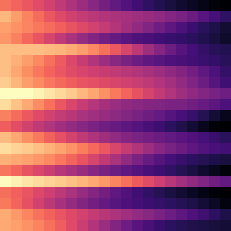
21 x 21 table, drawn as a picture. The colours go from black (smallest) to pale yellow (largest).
Values rise toward the left. Streaks run across, left to right. The middle left is the ninth with the highest average.
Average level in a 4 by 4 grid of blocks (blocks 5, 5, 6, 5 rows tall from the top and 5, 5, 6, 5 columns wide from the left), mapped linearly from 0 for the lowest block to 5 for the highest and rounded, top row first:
4 3 1 0
5 4 2 1
4 3 1 0
4 3 1 0
